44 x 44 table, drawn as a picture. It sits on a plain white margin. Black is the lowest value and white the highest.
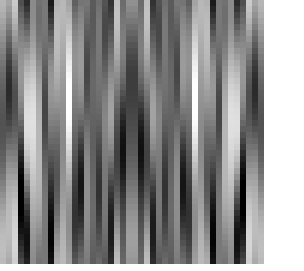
Grain: streaks running down. Slope: none. Mirror symmetry: left to right.
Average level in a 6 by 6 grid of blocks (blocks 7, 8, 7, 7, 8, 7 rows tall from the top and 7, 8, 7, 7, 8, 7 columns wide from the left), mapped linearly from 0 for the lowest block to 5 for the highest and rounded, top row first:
442244 / 452254 / 441144 / 420024 / 410014 / 422224
